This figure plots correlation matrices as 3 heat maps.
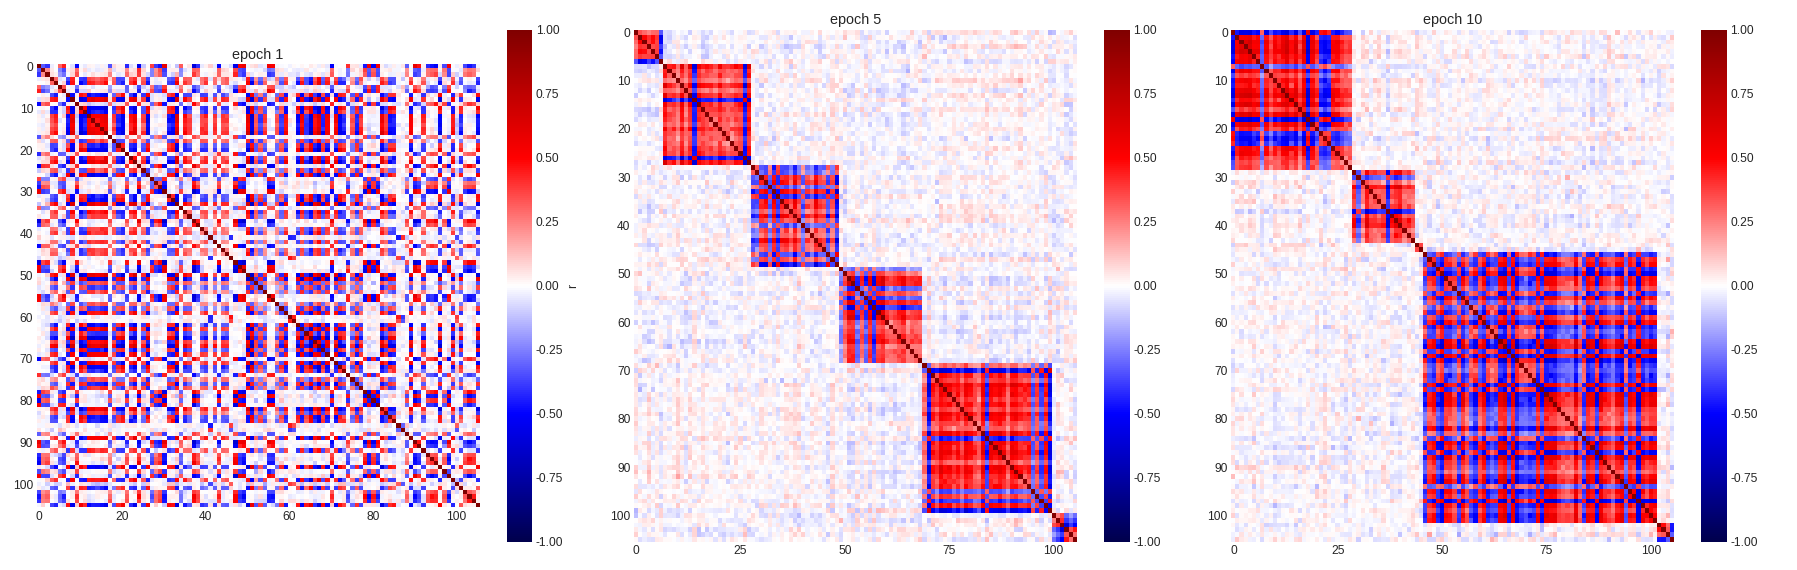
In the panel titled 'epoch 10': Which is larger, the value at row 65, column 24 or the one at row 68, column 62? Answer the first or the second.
the second
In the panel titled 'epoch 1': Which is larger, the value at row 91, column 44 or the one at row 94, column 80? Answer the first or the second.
the second
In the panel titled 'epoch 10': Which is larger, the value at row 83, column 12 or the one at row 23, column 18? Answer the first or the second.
the second
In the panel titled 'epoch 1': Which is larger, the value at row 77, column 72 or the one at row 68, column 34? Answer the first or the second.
the second
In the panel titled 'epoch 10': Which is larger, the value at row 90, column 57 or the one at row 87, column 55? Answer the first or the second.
the first
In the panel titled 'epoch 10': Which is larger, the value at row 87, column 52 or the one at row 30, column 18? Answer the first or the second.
the second
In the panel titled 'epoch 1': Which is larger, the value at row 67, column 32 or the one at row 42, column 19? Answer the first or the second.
the second
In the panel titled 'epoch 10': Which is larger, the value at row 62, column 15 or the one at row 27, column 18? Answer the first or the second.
the first
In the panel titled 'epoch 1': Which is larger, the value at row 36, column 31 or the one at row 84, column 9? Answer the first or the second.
the second
